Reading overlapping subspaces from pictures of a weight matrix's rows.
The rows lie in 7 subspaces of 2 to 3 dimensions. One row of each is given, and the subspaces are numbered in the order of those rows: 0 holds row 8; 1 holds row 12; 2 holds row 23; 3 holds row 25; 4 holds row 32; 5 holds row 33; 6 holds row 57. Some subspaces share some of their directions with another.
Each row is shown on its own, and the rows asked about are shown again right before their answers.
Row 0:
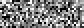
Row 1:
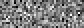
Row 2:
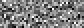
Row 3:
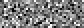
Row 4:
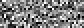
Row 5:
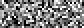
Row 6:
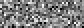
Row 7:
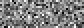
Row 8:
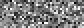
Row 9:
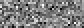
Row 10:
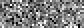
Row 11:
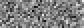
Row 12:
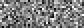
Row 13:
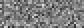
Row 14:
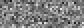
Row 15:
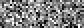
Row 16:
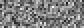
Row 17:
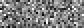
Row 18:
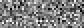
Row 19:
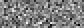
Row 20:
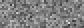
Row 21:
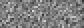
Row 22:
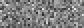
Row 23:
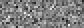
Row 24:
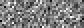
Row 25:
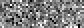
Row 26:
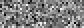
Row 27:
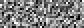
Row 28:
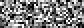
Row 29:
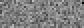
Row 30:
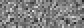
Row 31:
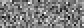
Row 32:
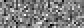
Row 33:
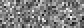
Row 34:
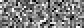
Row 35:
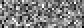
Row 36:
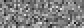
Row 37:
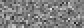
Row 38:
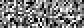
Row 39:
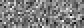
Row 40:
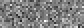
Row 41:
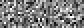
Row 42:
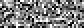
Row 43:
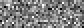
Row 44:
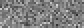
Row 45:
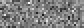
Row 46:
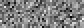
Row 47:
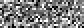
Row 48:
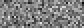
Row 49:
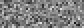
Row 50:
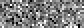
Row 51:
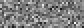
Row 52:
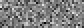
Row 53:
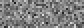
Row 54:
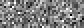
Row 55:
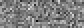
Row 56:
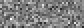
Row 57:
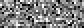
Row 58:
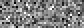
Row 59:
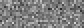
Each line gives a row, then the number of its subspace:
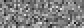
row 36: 4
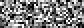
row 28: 6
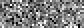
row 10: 3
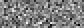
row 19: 4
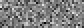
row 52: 4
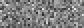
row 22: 1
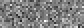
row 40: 3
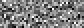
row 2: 6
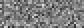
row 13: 0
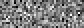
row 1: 2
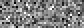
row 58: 2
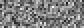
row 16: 5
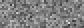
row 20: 6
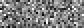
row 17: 1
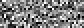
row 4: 6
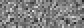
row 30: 2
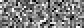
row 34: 4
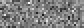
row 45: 1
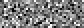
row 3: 4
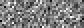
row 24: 5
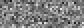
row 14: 0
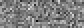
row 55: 6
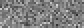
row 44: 4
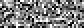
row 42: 6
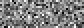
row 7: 0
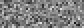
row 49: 4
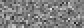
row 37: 6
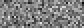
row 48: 1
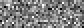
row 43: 5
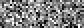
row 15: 3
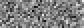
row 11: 2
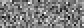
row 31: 1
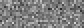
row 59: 5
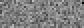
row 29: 4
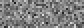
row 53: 0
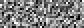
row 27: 5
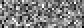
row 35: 1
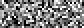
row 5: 1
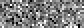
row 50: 3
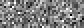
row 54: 2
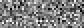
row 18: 5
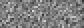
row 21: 2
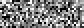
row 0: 1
